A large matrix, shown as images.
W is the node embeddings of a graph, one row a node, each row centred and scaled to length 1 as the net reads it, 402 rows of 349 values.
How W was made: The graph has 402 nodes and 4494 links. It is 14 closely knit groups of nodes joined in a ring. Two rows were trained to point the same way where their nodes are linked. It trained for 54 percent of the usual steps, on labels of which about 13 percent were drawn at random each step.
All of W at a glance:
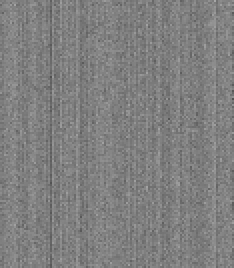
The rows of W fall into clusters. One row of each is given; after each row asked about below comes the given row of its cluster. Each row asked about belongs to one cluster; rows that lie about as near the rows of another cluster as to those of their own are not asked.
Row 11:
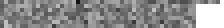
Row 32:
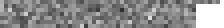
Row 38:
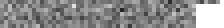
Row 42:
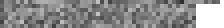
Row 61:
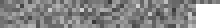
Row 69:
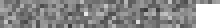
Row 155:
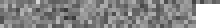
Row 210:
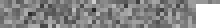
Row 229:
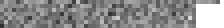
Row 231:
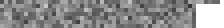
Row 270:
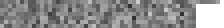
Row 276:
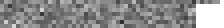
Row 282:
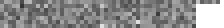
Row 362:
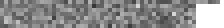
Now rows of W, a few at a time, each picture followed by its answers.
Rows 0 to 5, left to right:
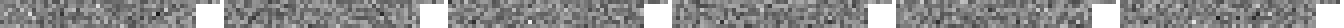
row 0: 38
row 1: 210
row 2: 276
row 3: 231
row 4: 42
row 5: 61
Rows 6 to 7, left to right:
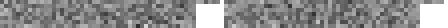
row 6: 231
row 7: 69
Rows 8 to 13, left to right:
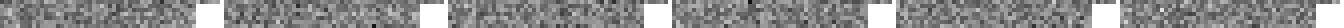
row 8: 69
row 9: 32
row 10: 282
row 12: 32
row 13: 276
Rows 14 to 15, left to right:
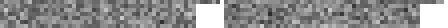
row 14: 282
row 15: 276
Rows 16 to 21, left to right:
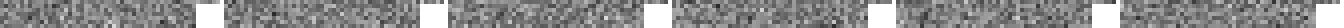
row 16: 270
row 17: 282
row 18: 229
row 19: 362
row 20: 362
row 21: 32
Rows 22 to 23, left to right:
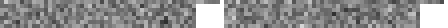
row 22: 270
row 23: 231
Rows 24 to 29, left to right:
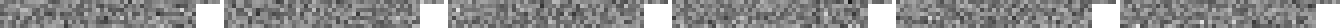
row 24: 11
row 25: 210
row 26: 229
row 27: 276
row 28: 229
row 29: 32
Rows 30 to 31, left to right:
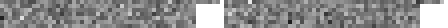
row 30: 210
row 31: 362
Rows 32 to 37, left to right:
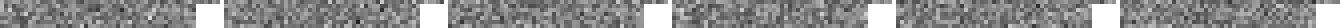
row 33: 229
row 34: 32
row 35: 69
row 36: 69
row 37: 61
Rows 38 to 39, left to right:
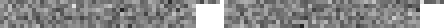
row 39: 32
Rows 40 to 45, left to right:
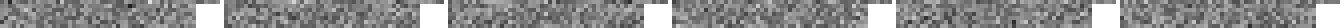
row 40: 38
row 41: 42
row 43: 61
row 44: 229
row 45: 362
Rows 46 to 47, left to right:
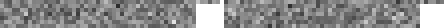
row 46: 210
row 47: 229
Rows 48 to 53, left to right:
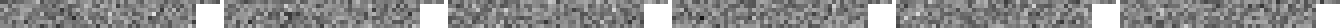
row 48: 155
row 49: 155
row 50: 270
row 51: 38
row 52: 42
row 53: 229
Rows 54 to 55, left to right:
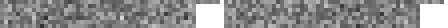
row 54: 38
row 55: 231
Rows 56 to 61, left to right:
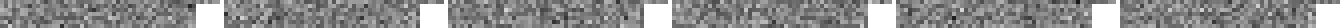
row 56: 32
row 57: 229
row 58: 231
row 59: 210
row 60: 276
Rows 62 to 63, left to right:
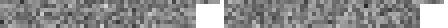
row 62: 69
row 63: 270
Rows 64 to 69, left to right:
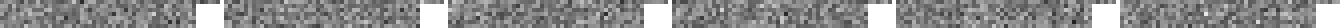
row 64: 155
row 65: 282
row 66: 229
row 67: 11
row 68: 282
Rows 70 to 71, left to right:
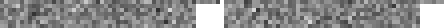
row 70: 282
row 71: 210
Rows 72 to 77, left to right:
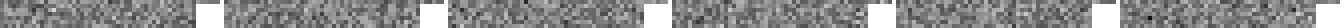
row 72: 42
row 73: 155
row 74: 210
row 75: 11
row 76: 362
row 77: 38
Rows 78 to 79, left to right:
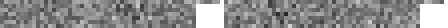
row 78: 270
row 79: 229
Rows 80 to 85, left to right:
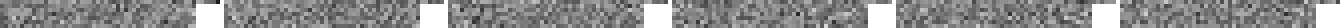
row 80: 42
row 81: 42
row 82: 42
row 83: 270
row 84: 11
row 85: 61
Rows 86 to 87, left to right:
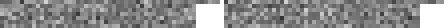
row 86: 69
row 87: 276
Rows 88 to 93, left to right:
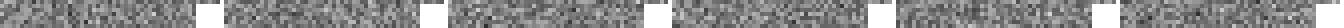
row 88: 155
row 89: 155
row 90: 32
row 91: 210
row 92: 11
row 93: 69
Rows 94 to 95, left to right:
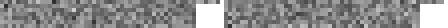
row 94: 231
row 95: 32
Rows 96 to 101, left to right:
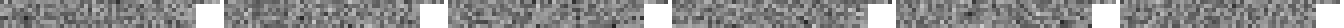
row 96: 69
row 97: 282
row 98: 362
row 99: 61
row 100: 11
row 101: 229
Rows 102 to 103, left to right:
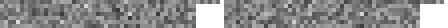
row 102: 282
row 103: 276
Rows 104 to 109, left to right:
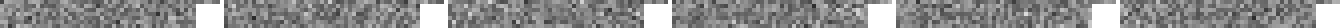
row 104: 229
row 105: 42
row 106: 11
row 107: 69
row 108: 69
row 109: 38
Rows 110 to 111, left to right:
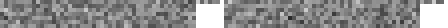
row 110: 32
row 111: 155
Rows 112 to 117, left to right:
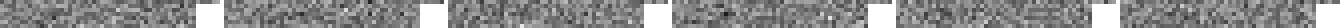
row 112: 276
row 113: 61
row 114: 11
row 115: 229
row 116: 210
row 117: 155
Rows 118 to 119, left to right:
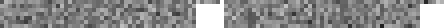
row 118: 229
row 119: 69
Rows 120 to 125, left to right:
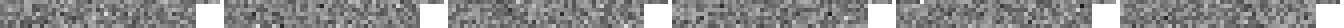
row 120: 11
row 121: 270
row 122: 155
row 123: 229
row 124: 11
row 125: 38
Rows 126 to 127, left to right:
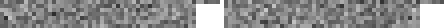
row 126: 42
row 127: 362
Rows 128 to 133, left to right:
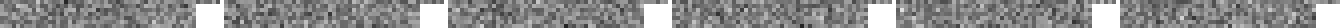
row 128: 38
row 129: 32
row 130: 210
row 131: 282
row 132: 282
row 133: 270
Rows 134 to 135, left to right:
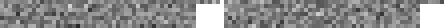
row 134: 32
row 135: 229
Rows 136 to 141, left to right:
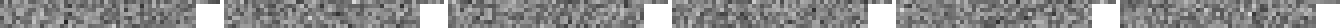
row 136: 362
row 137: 282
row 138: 42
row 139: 155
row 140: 229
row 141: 42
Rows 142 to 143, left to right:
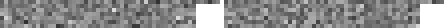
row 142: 362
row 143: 362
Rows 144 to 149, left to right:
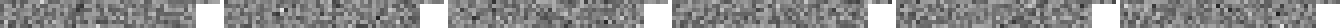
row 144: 11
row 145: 270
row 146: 210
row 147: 11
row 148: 11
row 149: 11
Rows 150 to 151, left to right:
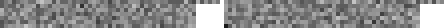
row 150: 61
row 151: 32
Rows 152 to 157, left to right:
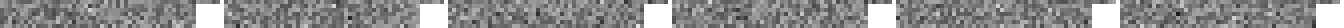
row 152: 155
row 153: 38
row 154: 155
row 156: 276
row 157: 276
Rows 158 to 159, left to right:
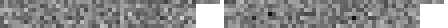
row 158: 362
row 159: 69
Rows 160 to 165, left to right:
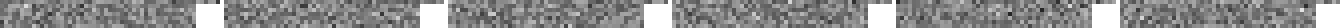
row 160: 11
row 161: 276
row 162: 38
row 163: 231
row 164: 69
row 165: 11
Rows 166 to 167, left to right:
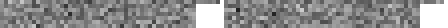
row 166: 32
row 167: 276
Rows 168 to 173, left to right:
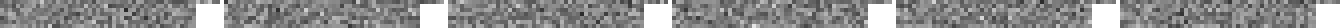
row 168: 61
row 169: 276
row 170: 32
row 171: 276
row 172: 61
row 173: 61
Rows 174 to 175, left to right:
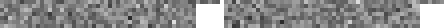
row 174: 155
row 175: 38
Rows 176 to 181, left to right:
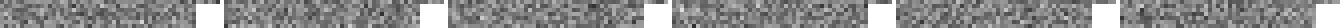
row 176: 231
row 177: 61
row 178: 362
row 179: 42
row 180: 276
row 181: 69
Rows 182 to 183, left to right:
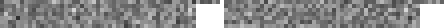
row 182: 282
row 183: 61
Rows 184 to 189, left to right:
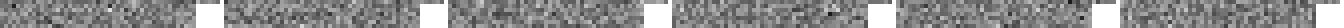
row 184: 61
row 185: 61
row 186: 210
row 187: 38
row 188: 32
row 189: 231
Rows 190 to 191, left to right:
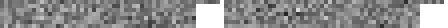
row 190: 362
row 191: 61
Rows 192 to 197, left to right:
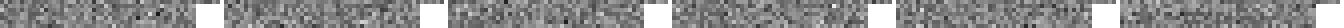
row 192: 282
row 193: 282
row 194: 11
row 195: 282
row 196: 282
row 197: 69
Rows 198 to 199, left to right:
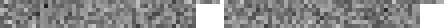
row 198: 270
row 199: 210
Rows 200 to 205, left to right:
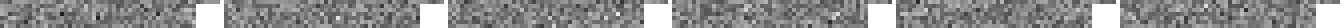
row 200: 69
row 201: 42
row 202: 229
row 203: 282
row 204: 42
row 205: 61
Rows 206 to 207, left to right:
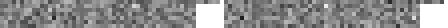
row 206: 11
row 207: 282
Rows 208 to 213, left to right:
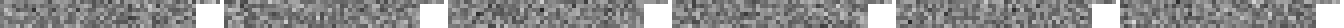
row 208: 229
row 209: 69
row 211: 32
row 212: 270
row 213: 270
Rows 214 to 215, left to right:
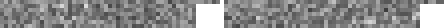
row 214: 231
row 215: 229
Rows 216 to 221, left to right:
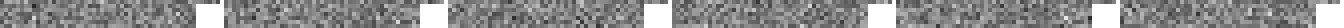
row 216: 270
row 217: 362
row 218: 155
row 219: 61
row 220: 362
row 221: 210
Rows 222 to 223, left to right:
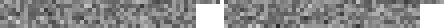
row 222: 282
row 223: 276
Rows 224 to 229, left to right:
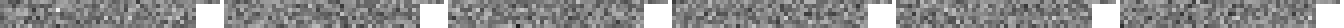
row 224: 42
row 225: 231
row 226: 32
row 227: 11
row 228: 270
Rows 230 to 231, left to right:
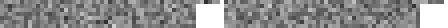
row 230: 270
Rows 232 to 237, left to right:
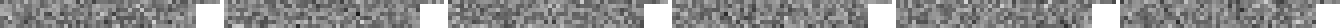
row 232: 69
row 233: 32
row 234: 276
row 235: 270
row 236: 362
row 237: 69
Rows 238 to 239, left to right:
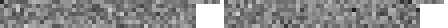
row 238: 231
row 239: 270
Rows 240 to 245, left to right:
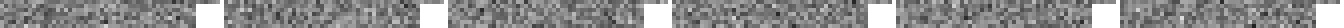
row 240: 276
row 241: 270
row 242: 210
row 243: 231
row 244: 362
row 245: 11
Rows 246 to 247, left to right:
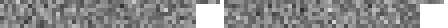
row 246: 38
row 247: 270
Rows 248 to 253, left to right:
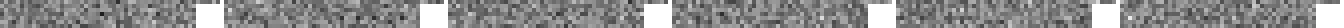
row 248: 282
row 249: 231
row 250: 282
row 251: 270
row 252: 270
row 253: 42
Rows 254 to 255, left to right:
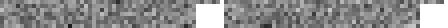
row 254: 69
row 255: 229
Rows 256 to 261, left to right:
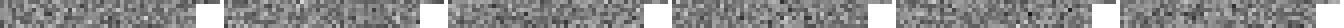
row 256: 362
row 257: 362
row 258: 229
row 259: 270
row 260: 42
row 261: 11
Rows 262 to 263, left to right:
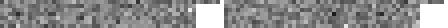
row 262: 282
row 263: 42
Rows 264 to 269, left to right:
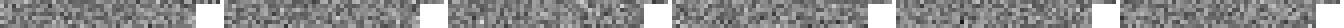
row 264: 32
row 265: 32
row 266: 270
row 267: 276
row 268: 362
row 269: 42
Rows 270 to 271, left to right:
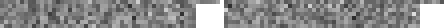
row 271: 61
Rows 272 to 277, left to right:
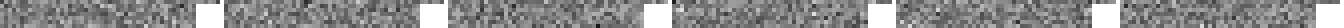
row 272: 231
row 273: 11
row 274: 32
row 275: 42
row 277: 32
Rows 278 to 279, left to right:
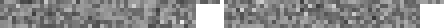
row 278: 155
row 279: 231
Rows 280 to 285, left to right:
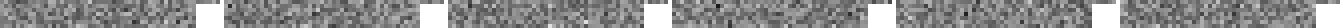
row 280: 38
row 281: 38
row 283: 61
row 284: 270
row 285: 38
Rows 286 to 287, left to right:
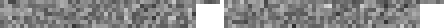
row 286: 42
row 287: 69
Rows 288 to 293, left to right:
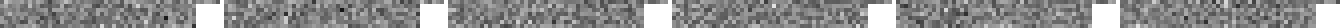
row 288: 229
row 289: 11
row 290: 276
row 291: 276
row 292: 276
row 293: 61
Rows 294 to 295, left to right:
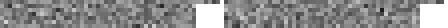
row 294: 231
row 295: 229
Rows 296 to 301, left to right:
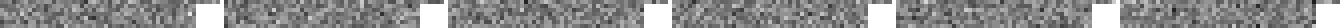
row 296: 61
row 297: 362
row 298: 231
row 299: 155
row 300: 32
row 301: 155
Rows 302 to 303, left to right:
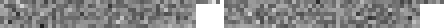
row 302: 38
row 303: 61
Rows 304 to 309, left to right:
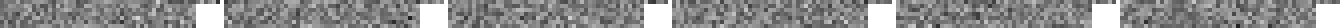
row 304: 11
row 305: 11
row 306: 282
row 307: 362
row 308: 32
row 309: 155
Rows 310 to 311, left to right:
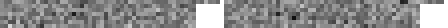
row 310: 32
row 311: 42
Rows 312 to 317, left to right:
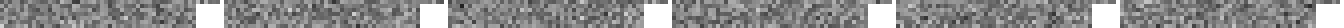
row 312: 282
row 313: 231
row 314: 61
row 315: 42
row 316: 229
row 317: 32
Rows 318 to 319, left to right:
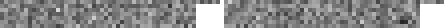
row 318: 282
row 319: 155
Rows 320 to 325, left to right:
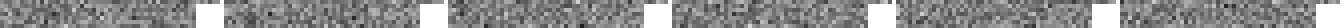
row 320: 210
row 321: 69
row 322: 38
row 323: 11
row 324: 276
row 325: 11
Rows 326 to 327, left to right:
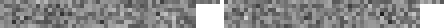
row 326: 276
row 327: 282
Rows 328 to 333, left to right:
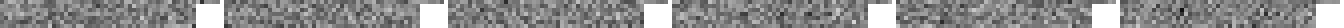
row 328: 229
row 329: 42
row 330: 270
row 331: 42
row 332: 276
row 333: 61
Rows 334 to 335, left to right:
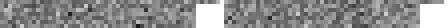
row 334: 32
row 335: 38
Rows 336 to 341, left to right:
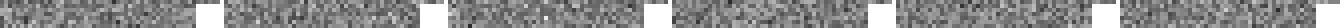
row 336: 362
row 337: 270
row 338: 231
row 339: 270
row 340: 362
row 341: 270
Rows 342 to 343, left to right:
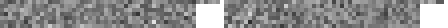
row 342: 11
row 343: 155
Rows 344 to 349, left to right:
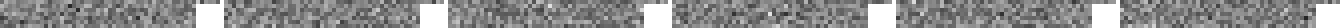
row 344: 229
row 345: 210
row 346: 210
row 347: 276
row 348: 210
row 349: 61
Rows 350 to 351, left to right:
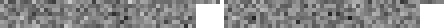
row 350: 282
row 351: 38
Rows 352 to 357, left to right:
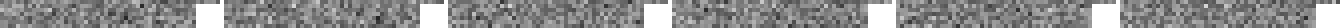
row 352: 229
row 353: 155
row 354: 231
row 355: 210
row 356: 32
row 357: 32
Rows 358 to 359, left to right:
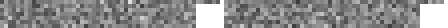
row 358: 282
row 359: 32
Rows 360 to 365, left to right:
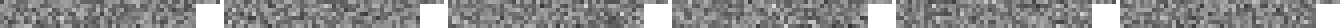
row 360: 229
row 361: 38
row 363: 210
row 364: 282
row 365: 270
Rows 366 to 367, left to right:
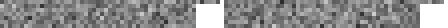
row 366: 229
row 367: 270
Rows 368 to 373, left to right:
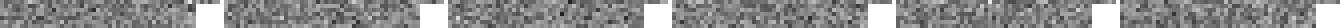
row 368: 32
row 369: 38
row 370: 276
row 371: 32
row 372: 69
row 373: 229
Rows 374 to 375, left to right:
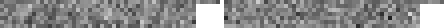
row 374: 155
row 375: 61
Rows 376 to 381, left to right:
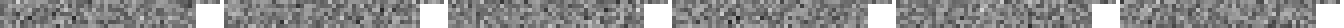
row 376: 11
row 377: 229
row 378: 282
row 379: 61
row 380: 270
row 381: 155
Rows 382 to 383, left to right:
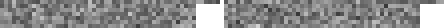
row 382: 362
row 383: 276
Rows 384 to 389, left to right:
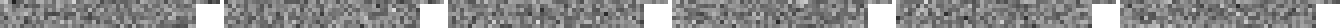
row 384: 42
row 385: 270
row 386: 231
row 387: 231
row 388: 38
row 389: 231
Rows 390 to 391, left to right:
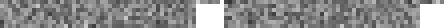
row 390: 210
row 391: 69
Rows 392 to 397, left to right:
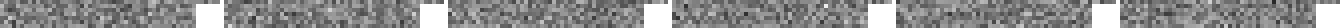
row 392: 38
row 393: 155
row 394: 61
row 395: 32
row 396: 42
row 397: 282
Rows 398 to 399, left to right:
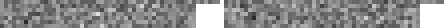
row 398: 32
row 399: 362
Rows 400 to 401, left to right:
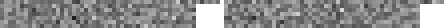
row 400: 282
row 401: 38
